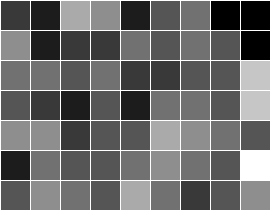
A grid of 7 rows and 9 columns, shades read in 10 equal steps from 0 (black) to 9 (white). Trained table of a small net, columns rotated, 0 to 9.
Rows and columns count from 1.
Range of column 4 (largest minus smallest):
3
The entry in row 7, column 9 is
5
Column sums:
23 22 21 23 21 27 26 19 31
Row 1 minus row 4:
-1 -1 5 2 0 -1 0 -3 -7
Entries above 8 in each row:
0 0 0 0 0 1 0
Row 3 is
4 4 3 4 2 2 3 3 7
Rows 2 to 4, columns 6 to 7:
3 4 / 2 3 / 4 4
